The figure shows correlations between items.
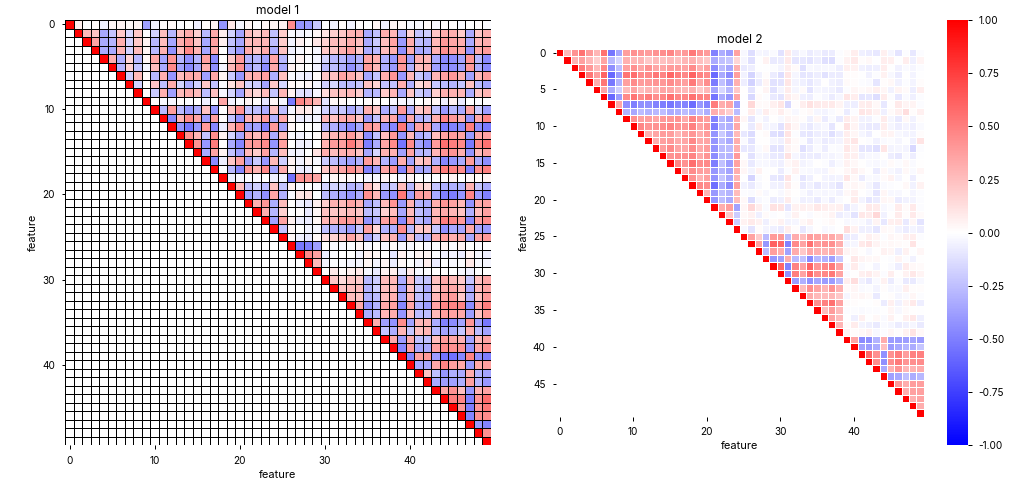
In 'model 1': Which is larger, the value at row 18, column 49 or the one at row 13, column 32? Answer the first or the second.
the second
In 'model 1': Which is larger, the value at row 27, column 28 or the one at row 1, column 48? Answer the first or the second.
the first
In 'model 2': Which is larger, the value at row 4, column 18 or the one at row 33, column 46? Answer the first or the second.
the first
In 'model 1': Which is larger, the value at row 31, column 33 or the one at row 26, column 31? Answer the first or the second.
the first
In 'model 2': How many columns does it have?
50
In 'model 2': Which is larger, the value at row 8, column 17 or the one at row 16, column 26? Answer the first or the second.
the second
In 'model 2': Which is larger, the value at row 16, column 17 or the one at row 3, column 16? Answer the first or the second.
the second
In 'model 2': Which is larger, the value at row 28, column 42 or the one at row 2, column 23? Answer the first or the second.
the first
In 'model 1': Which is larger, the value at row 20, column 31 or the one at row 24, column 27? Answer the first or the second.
the second
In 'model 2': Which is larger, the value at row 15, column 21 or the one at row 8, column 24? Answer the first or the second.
the second
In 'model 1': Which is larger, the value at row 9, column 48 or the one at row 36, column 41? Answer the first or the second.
the second
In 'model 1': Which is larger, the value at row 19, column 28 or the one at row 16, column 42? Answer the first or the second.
the second
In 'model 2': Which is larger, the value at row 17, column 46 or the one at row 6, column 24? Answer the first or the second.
the second
